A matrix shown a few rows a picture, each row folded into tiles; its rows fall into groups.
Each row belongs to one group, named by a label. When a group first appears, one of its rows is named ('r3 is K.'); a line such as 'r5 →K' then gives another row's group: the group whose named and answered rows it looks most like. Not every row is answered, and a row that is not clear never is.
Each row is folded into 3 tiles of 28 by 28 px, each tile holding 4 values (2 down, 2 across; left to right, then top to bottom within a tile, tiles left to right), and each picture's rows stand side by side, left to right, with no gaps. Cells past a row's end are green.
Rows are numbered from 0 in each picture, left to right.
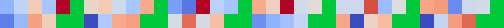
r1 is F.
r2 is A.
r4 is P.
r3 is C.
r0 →F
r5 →F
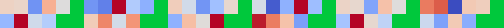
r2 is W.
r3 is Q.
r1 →A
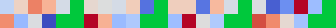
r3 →Q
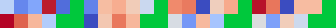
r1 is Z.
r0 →Q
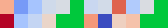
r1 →P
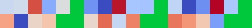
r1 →A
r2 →Q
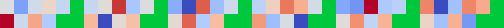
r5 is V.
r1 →P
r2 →A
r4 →A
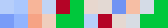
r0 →F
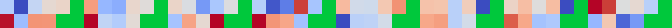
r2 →W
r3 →Q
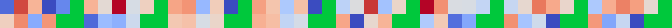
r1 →C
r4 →P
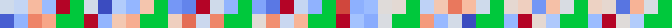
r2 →A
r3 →A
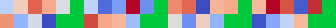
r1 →Q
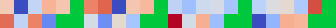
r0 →V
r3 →F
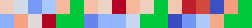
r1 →C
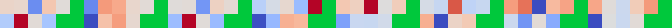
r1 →Z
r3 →F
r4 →C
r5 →P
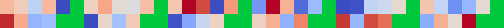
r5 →W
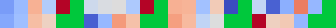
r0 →F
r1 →F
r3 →Q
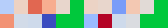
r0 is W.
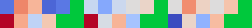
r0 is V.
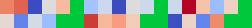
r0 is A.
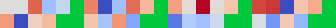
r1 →V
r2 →C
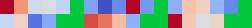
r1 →Q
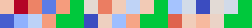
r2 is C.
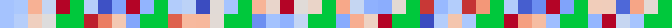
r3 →C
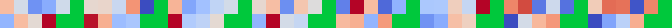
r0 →W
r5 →F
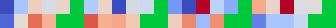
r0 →Z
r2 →A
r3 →C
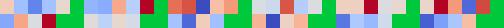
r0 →W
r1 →F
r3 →P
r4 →C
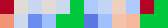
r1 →F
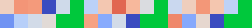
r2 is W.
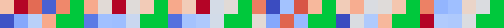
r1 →C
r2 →C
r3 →V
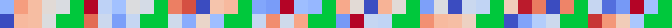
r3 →A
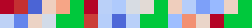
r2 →W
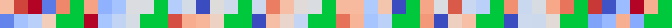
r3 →Z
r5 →P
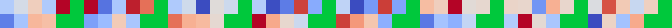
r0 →F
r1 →V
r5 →C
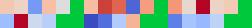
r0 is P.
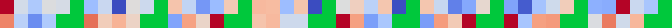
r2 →W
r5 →W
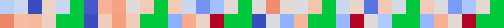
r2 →W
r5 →W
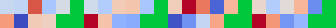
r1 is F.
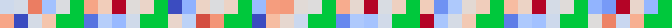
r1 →C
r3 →Z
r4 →C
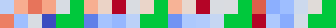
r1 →C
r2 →C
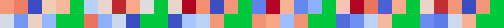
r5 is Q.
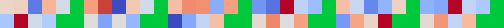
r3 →A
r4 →W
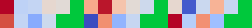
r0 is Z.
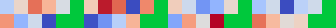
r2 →W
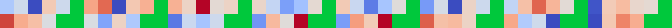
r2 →C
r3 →W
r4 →W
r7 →Z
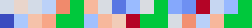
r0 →F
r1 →W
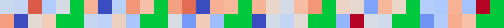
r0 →P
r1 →V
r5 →F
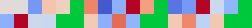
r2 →A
